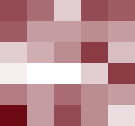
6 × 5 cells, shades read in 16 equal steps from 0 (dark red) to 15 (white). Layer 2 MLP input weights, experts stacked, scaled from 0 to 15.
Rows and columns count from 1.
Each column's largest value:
14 15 15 12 13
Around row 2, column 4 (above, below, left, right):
4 3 9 9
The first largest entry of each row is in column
3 2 1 2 2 5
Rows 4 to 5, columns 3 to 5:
15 12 3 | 6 8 9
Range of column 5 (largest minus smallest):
10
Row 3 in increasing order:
3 8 10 11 12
